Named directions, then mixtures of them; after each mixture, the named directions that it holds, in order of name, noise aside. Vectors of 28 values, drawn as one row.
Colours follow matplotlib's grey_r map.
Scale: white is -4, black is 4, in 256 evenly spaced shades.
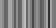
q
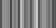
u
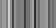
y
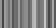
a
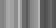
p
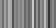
a, y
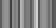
u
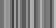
q, u, y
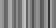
q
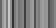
y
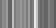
p, u, y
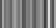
a, q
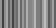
a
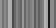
a, q, y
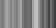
a, p, u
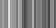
p, y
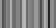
a, q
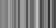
p, q, u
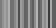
q, u, y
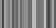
a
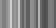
p, u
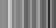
p, q, y
